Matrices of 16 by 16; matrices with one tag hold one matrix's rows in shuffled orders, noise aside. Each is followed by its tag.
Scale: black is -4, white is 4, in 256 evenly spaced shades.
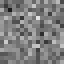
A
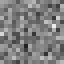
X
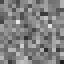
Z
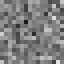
X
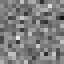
Z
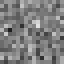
A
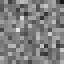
Z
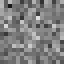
A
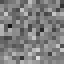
A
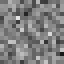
Z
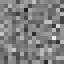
X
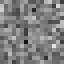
X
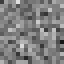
Z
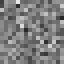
Z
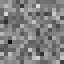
A
